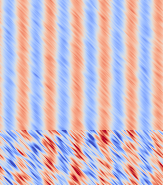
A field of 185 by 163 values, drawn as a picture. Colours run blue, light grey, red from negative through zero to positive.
Stripes: upright, repeating 6 times. Average level on the scale: 50%. Seam: horizontal, 70% of the way down, the top part calmer. Slope: none.
